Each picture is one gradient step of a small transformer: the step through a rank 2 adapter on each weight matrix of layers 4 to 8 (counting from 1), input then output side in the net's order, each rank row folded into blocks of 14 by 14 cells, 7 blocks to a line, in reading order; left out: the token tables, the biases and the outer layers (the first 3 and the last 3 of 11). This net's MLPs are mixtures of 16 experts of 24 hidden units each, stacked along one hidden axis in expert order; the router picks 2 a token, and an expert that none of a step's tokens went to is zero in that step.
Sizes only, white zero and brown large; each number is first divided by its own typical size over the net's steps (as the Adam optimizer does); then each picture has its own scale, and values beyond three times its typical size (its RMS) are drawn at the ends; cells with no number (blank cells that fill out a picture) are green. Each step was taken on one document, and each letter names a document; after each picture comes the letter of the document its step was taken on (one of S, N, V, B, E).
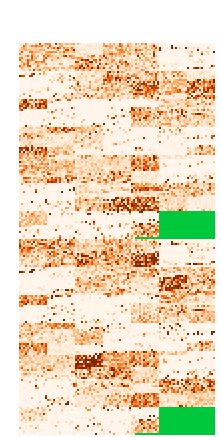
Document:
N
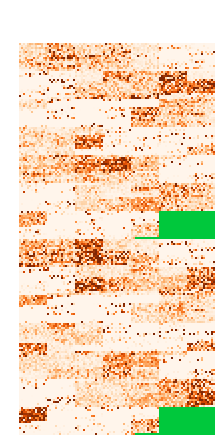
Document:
N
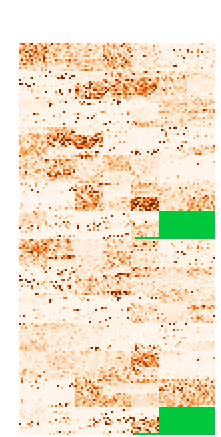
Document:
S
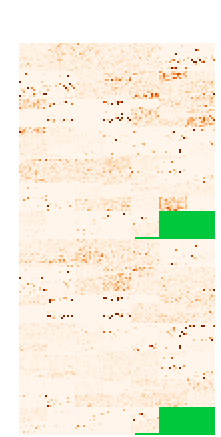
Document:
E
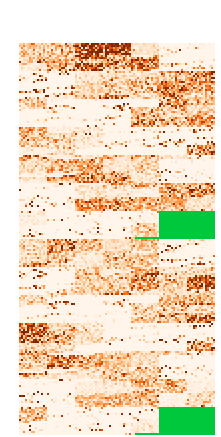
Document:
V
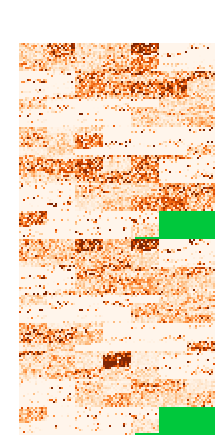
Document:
V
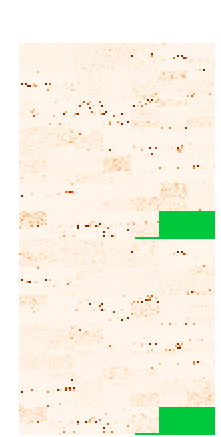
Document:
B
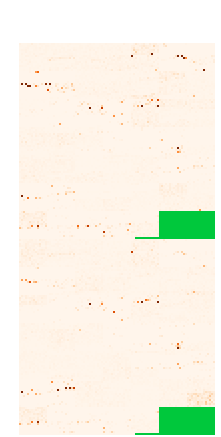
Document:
B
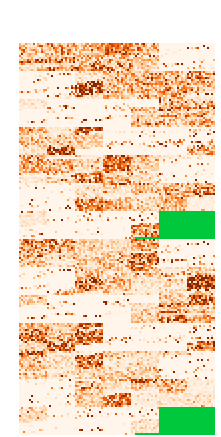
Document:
V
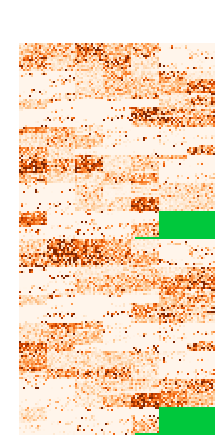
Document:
N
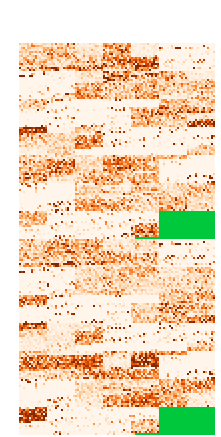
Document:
N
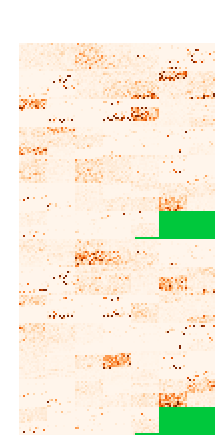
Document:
E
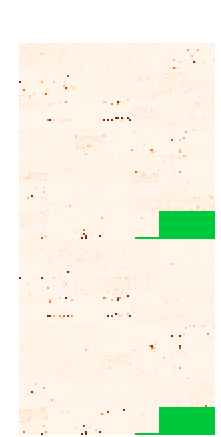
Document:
E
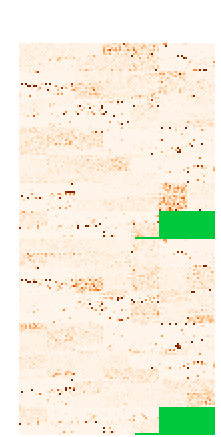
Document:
B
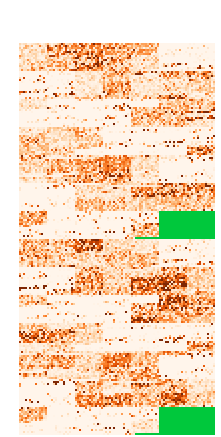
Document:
V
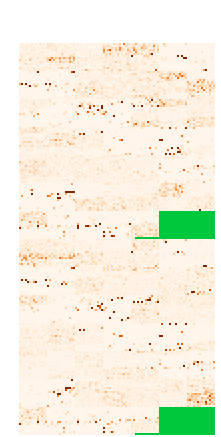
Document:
B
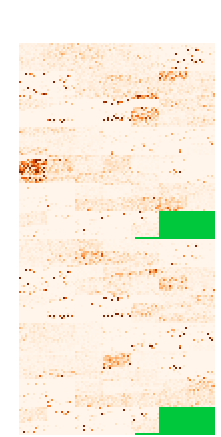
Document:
E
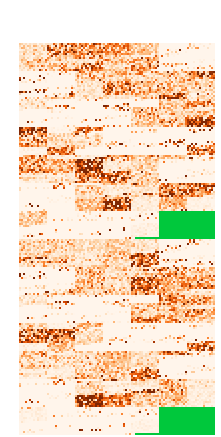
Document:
V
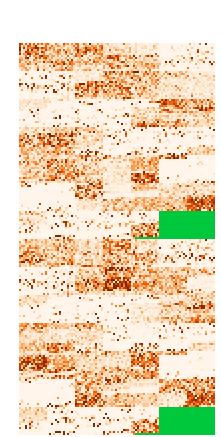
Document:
S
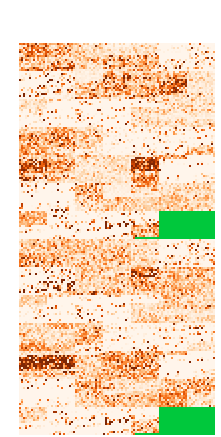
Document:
S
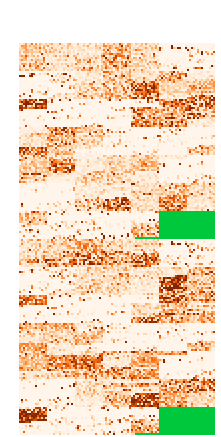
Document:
N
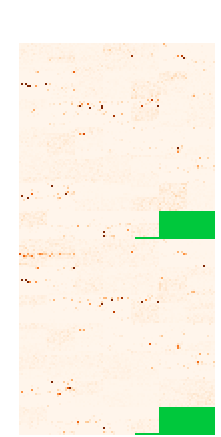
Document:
B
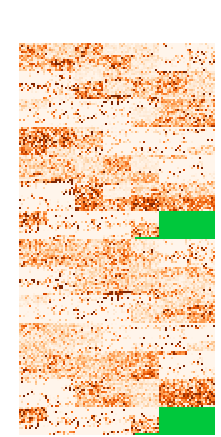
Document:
S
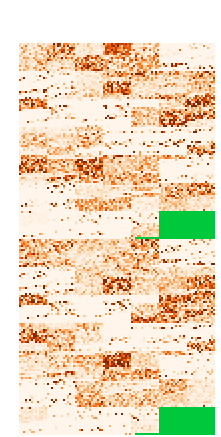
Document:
V
